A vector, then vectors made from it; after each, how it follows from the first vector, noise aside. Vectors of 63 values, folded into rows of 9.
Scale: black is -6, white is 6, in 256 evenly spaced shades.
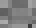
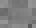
shrunk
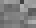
wrapped around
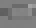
partly zeroed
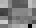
scaled up
